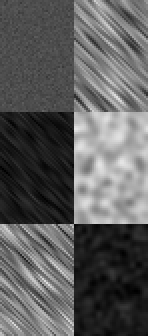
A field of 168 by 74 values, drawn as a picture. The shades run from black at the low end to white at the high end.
The table splits into 3 rows of 2 panels. Panel 1,1: low, fine-grained, faint in contrast. Panel 1,2: middling, slanting down to the right, strong in contrast. Panel 2,1: very low, slanting down to the right, faint in contrast. Panel 2,2: high, blotchy. Panel 3,1: middling, slanting down to the right, strong in contrast. Panel 3,2: very low, blotchy, faint in contrast.
